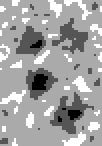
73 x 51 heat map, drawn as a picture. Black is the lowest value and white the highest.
There are four dips. The field is mottled with small blotches. The centre is the ninth with the lowest average. There is no overall slope. No row or column stands out.
